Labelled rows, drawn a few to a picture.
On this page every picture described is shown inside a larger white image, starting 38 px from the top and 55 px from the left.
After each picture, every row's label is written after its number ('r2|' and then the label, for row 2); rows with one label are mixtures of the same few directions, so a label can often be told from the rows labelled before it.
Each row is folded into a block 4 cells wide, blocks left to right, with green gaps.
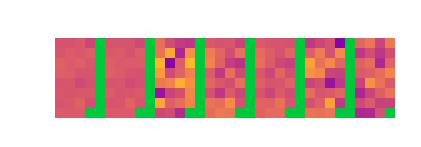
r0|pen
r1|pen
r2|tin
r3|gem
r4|gem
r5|pen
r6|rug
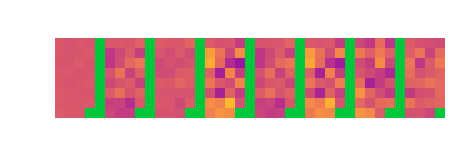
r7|rug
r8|gem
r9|pen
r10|gem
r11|gem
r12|gem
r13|rug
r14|tin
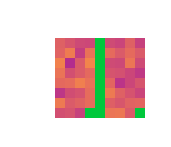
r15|tin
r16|rug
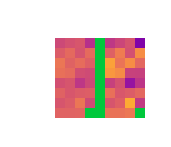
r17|pen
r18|pen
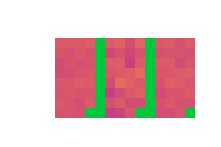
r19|pen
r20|rug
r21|rug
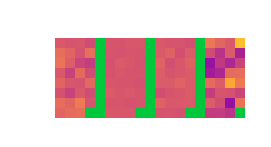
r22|gem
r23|tin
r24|tin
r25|pen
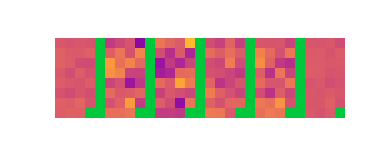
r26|gem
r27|pen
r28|pen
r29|rug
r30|gem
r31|pen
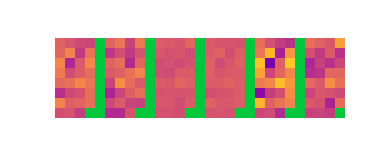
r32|tin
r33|rug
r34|pen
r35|tin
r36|tin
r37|pen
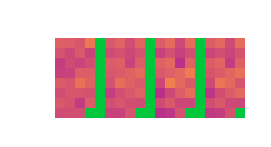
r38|pen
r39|rug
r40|rug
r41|rug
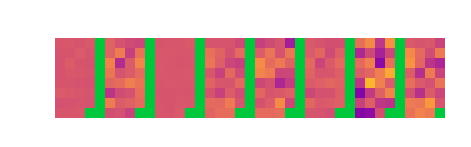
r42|tin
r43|tin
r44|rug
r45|gem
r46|pen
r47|tin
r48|rug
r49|gem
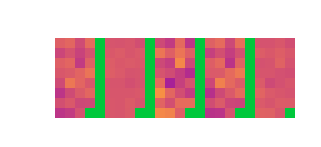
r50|rug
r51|pen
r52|rug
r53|rug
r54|rug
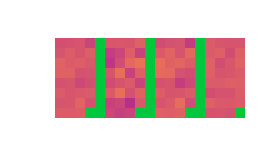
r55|pen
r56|gem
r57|pen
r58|tin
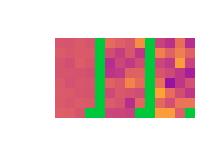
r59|rug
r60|pen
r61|rug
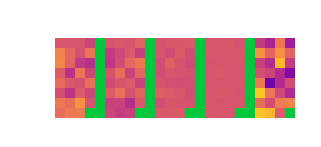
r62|gem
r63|gem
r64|tin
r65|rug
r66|rug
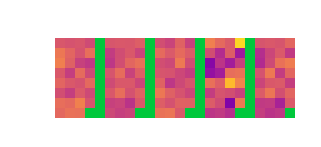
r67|gem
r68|gem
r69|rug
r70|pen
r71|gem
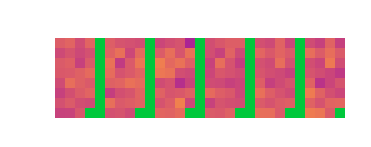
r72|rug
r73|tin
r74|pen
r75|tin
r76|rug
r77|rug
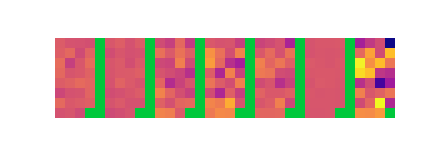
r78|tin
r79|rug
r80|rug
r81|gem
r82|pen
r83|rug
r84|pen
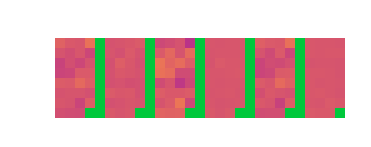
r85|pen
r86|tin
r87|pen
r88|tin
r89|pen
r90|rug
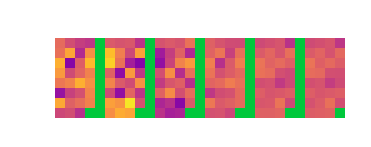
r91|tin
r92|gem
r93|gem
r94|tin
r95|pen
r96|pen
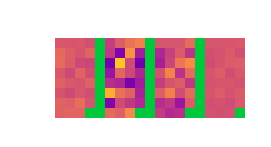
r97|gem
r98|tin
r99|gem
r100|gem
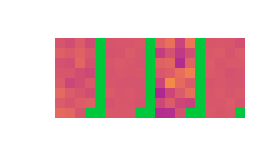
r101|rug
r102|tin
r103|rug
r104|pen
